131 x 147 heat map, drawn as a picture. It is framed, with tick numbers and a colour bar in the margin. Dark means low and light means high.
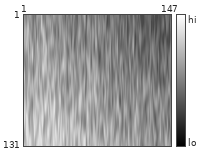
Grain: streaks running down. Histogram: bell-shaped. Mirror symmetry: none. Ninth with the highest average: bottom left. Ninth with the lowest average: top right. Slope: up to the bottom left.
